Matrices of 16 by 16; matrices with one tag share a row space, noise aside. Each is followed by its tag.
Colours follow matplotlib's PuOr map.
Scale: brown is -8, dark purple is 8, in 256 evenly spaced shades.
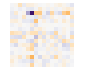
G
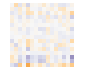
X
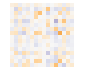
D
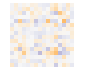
D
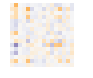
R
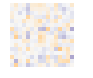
X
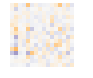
R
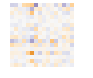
G
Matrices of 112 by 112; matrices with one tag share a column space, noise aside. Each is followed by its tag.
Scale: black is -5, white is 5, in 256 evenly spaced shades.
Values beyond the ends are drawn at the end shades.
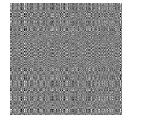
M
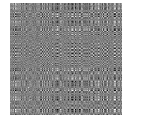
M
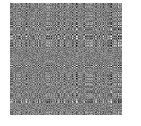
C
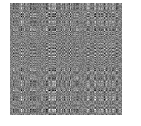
M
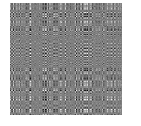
M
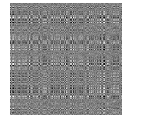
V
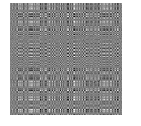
M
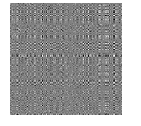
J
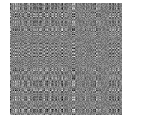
M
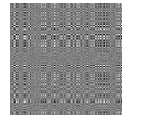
C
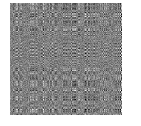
M
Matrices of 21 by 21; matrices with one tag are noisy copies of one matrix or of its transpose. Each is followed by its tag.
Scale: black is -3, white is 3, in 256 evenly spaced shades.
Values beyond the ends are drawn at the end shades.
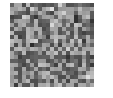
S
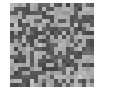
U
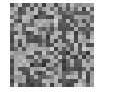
S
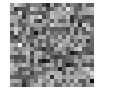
U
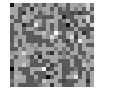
S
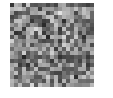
S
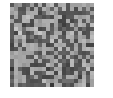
S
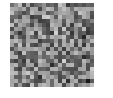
S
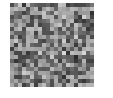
S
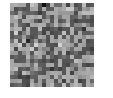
U
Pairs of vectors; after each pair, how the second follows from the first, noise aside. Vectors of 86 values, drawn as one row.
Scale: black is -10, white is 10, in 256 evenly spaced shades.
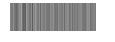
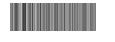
scaled up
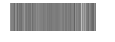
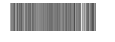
scaled up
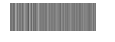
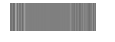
partly zeroed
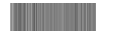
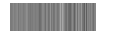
wrapped around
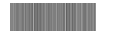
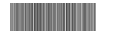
scaled up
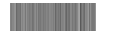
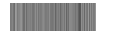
sign-scrambled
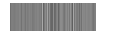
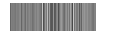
scaled up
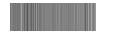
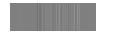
partly zeroed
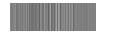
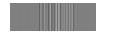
partly zeroed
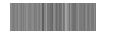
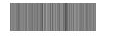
sign-scrambled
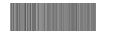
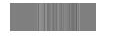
partly zeroed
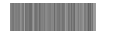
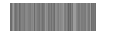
wrapped around
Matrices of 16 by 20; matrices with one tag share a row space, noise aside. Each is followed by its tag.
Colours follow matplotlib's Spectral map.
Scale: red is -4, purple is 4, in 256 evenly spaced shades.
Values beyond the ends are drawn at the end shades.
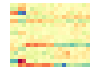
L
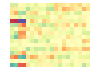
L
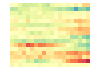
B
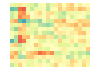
L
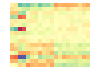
L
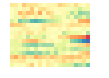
B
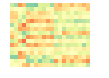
L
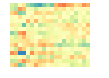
L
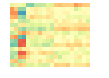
L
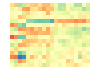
L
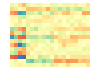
L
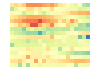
B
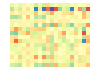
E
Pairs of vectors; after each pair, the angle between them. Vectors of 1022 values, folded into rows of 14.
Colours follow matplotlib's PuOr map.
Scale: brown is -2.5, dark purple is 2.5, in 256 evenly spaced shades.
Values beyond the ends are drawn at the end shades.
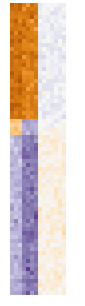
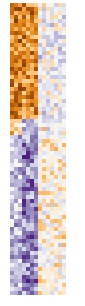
nearly parallel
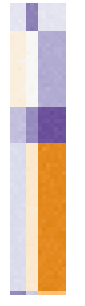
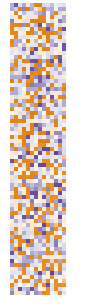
orthogonal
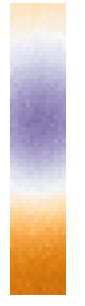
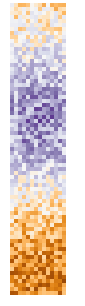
nearly parallel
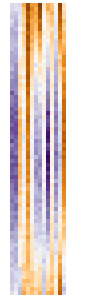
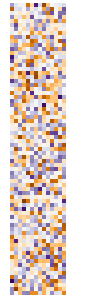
orthogonal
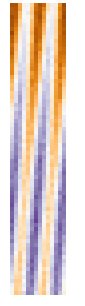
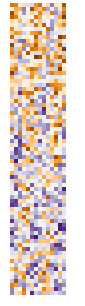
partly aligned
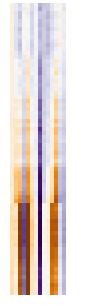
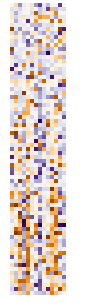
partly aligned
